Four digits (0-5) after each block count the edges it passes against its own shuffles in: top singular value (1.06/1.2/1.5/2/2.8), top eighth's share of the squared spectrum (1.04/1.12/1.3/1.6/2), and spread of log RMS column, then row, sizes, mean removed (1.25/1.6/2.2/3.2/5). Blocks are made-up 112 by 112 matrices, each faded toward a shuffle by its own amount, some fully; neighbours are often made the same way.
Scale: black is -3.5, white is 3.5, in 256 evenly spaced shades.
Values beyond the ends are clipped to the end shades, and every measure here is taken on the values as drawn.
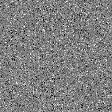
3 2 2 0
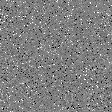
2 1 0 0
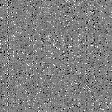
4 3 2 1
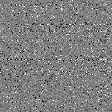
4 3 1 2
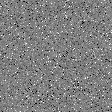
1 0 0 0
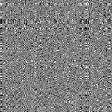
5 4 3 3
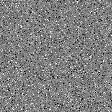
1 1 0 0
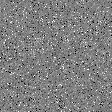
2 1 0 0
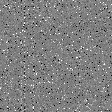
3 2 1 0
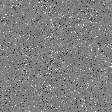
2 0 0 0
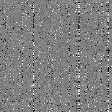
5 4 3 1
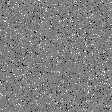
1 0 0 0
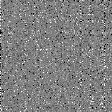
4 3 2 1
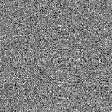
4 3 2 1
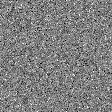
0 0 0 0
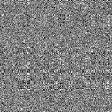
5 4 3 3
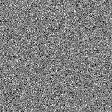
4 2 0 0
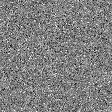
1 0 0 0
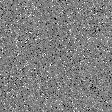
0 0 0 0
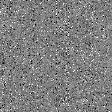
1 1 2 0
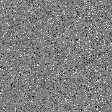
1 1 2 0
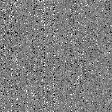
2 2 3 0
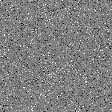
0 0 0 0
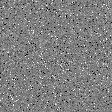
0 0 0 0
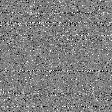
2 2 0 3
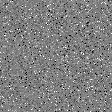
3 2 0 0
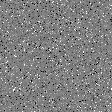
0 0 0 0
